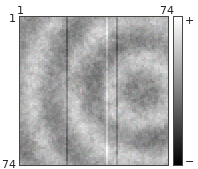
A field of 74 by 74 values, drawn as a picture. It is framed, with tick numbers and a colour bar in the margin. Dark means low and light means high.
Rings spread out from the middle right. The values follow a bell shape. Columns 24, 44 and 49 differ from the columns beside them.
